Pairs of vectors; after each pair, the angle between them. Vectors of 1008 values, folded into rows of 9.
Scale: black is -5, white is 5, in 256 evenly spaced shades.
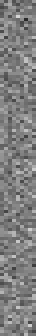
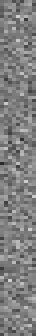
partly aligned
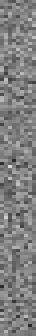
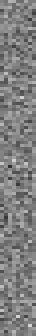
nearly opposite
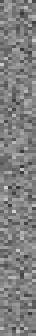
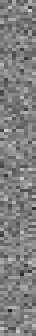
partly aligned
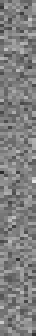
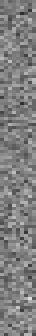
partly aligned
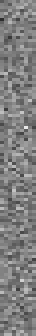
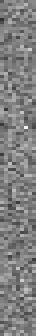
nearly parallel
